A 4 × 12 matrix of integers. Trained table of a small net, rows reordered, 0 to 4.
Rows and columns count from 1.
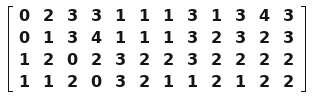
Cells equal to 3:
12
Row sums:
25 24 23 18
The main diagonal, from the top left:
0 1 0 0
